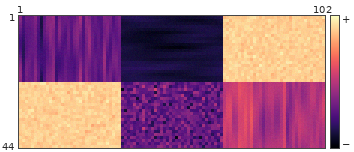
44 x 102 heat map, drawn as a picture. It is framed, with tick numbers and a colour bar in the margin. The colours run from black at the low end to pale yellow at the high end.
The table splits into 2 rows of 3 panels. Panel 1,1: low, streaked downward. Panel 1,2: very low, streaked across, faint in contrast. Panel 1,3: very high, fine-grained, faint in contrast. Panel 2,1: very high, fine-grained, faint in contrast. Panel 2,2: low, fine-grained. Panel 2,3: middling, streaked downward.
